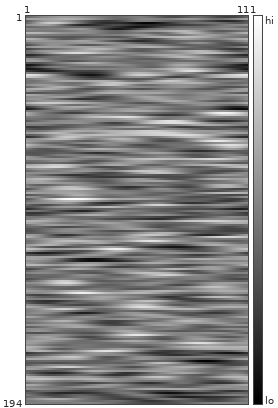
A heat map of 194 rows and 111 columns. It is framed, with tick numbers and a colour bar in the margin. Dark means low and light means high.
No overall slope runs across the table. The histogram is bell-shaped. Streaks run across, left to right. Overall the values sit about 50% of the way up the scale.
